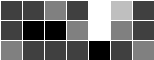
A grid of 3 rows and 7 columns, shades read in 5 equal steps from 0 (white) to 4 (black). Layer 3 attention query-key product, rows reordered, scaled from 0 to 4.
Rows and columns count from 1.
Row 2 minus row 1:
0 1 2 -1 0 1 0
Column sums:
8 10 9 8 4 6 8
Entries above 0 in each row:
6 6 7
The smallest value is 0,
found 2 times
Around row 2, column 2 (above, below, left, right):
3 3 3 4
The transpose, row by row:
3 3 2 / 3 4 3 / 2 4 3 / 3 2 3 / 0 0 4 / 1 2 3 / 3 3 2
